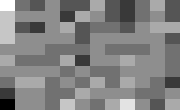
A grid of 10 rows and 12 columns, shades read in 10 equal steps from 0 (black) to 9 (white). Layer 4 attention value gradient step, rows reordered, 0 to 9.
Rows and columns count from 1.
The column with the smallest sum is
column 12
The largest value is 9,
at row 1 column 1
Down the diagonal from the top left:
9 5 2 5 4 2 4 4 5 5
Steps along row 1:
down down up down same up down down up up down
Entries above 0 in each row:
12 12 12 12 12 12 12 12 12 11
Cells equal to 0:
1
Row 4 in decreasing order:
7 5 5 5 5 5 5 5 5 5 3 3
